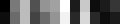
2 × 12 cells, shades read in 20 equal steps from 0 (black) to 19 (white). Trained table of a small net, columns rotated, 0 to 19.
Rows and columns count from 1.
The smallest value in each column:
0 8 14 5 8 11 18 2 15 1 1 2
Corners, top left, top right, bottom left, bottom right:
0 4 1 2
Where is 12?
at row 1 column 6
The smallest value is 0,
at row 1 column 1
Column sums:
1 17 28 11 19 23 37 5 31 4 3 6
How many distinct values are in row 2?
9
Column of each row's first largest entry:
7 7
